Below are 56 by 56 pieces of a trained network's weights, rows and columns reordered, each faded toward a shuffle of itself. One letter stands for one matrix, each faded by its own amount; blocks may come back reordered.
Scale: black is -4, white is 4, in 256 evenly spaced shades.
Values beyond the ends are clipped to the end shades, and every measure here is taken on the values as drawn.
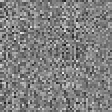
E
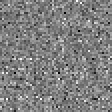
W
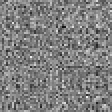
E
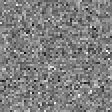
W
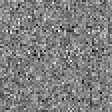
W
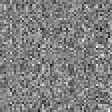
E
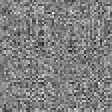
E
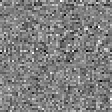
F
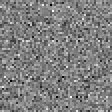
W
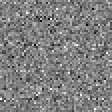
W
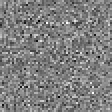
F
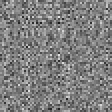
E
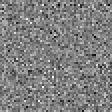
W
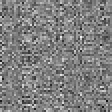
E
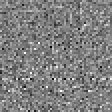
F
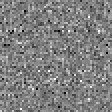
W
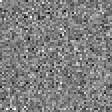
F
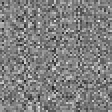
E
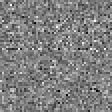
F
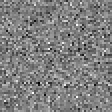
W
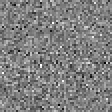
W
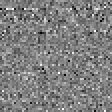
F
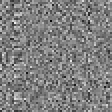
E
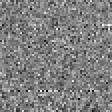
F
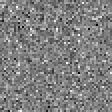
W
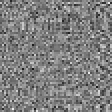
E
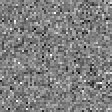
W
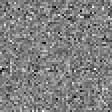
W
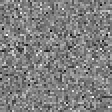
W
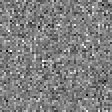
W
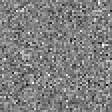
W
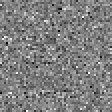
W
